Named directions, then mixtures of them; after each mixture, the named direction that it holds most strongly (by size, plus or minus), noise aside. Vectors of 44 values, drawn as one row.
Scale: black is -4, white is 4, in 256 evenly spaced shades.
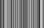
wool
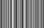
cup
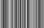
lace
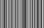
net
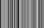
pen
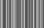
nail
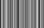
pen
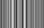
cup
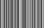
net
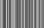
nail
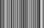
wool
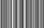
cup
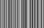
net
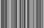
lace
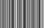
cup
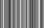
lace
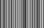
net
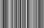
lace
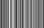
cup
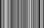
wool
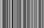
cup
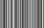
net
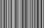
net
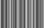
nail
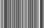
wool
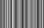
cup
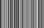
pen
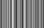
cup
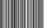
nail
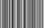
cup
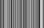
wool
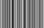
cup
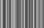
nail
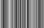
lace
